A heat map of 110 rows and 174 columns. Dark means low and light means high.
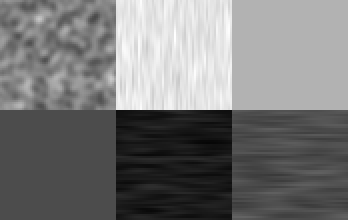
It is made of 2 by 3 panels. Panel 1,1: middling, blotchy. Panel 1,2: very high, streaked downward, faint in contrast. Panel 1,3: high, flat. Panel 2,1: low, flat. Panel 2,2: very low, streaked across, faint in contrast. Panel 2,3: low, streaked across, faint in contrast.
